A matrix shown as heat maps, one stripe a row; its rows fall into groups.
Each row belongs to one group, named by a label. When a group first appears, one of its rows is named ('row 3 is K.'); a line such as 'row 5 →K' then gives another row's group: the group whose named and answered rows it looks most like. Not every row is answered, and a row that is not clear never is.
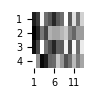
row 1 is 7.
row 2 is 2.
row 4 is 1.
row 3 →7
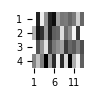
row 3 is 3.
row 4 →1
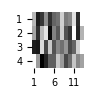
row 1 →7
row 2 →7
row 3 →2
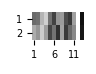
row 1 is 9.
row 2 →9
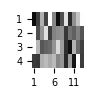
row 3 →1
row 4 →9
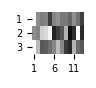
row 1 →3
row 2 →9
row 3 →1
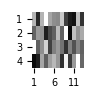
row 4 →2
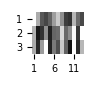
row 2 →7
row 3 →7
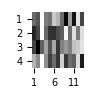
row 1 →9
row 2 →7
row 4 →9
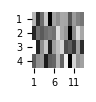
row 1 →3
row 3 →3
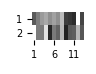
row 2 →3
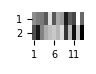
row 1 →9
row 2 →9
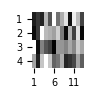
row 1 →2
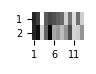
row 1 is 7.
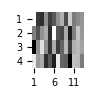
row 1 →3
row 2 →2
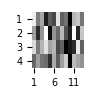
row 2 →7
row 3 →9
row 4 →2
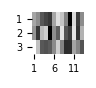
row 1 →1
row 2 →7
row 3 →1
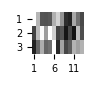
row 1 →1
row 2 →9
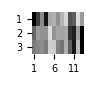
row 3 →9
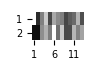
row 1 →3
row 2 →2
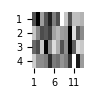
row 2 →1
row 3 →2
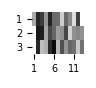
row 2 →3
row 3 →3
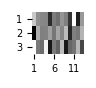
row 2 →2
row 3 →3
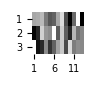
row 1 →9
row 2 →2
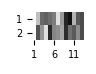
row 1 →1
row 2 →3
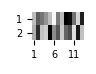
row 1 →9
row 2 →7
